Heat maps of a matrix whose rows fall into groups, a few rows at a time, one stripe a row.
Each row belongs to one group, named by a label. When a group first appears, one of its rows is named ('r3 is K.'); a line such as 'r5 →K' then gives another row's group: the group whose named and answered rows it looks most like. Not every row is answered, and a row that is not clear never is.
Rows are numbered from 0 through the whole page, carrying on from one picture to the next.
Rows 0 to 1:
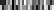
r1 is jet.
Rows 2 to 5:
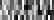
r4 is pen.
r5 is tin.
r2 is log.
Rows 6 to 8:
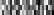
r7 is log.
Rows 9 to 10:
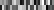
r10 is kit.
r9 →tin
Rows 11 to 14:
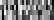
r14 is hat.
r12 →kit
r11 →tin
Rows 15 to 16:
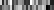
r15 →hat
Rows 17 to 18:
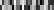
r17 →pen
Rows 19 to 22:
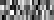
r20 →log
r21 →tin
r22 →jet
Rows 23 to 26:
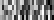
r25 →tin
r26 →tin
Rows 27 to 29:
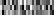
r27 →jet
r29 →hat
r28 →tin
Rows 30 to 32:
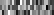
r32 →hat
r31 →kit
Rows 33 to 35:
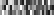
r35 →log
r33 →tin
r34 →pen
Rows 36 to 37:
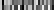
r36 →hat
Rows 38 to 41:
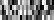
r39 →pen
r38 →kit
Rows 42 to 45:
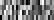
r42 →tin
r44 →hat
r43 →jet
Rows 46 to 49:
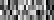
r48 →pen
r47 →kit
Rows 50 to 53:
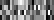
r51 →kit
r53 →kit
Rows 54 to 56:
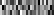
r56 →pen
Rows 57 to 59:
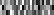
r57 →log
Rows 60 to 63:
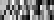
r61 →log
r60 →pen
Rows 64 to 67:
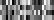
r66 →kit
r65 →tin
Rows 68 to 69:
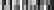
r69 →pen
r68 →pen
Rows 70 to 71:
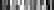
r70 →kit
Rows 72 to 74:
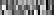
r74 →hat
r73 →log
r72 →kit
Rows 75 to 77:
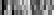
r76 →jet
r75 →jet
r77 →jet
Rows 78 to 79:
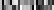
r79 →jet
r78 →pen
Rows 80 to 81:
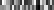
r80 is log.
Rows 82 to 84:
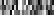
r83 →jet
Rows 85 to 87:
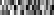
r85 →log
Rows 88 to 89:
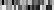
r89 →log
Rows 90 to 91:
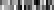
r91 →log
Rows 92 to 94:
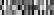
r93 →log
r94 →hat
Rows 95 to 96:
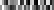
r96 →log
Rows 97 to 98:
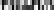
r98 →hat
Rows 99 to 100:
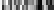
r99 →pen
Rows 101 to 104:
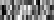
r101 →log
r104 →kit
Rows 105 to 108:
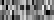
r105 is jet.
